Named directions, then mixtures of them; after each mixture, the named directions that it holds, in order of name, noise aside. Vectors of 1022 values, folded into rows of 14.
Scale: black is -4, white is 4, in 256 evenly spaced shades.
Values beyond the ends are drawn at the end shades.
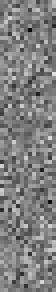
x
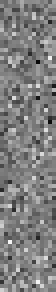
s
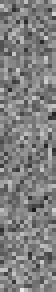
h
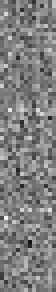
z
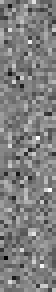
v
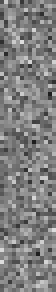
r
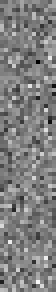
s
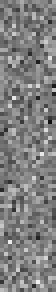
s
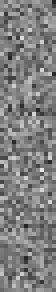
x, z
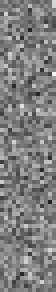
x, z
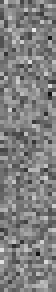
r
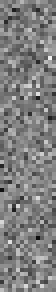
s, x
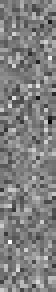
s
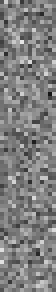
r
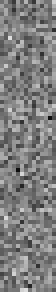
h, z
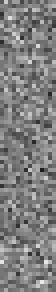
r, x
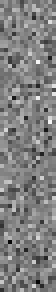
s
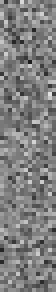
r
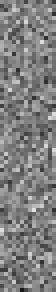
h
